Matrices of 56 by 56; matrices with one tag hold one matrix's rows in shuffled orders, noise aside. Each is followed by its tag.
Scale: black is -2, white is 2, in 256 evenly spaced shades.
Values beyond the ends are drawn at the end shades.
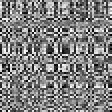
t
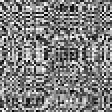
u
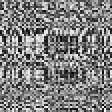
u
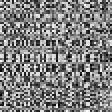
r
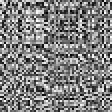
u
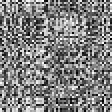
u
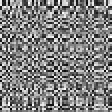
t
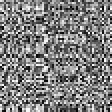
u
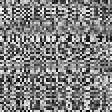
r
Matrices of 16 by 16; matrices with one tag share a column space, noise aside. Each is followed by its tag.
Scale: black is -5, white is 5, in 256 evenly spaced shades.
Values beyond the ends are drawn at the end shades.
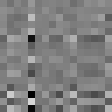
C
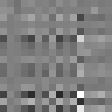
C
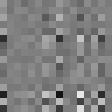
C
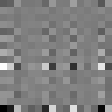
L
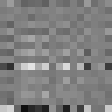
L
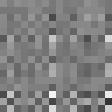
C
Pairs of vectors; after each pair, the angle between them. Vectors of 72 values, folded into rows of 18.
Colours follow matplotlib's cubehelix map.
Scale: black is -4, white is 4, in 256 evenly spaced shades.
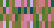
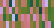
orthogonal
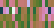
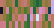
partly aligned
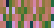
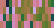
nearly parallel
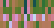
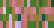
orthogonal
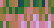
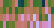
nearly parallel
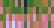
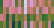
nearly opposite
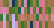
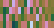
nearly opposite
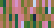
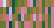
partly opposed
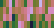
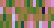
partly opposed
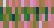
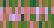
nearly opposite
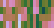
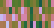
partly aligned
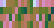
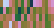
partly aligned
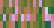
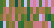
partly opposed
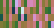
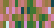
partly opposed
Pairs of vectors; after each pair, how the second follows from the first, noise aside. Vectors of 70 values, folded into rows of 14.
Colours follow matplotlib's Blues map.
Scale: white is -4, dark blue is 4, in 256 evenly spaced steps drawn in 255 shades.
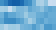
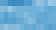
shrunk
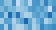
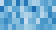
wrapped around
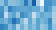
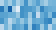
wrapped around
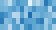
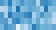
wrapped around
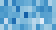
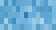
shrunk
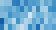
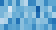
wrapped around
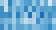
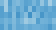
shrunk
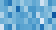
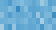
shrunk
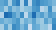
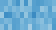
shrunk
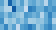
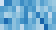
wrapped around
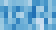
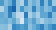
wrapped around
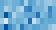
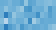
shrunk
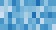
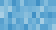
shrunk
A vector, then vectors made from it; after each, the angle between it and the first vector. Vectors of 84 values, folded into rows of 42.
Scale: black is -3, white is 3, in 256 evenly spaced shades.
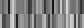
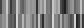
partly opposed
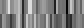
partly opposed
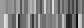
partly opposed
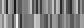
partly opposed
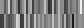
partly opposed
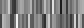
nearly opposite
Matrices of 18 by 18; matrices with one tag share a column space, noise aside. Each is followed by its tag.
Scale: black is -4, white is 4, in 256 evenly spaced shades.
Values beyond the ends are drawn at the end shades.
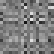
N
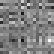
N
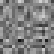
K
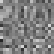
K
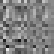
K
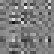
N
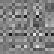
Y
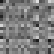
K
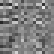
N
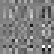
K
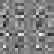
Y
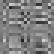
N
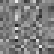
K
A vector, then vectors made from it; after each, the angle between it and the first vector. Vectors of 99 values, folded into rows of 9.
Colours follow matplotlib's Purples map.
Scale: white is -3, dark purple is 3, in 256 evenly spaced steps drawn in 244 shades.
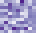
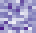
nearly parallel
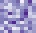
nearly opposite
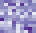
orthogonal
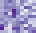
partly aligned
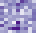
partly aligned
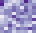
orthogonal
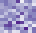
orthogonal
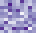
nearly parallel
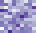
partly opposed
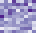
orthogonal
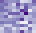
partly opposed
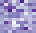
partly aligned
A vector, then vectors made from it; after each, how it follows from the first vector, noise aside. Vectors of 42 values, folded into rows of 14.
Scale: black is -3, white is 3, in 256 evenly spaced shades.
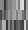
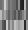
negated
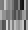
negated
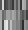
reversed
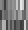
copied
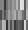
copied
